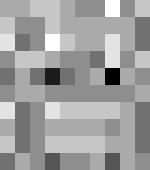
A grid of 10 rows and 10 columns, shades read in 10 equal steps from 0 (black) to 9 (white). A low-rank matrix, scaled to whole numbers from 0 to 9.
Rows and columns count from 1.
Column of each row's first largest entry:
8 1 4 8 2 2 1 1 1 2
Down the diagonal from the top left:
6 5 5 6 4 5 7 5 6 5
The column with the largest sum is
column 1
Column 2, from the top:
6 5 4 7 6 6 4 4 4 6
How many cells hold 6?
30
